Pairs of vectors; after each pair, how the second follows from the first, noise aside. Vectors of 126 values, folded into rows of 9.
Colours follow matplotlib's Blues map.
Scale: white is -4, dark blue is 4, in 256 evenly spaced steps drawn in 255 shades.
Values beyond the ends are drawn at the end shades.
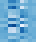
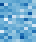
shuffled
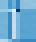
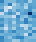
shuffled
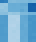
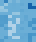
partly zeroed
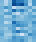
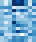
scaled up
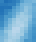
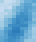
negated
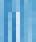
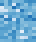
shuffled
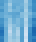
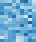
shuffled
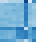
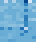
partly zeroed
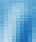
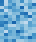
shuffled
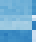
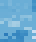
partly zeroed
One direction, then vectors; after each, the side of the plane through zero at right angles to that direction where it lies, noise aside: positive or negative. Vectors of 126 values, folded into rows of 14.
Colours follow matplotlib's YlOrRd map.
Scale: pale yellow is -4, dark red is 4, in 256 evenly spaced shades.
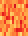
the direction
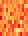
negative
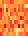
negative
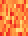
negative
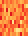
negative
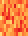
positive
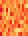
negative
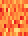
negative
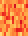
positive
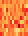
negative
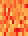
positive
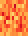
positive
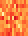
negative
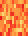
negative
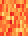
negative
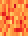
positive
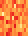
negative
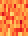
positive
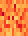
positive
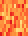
negative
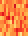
positive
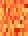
positive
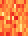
negative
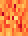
positive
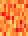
positive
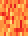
positive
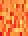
negative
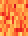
positive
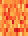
positive
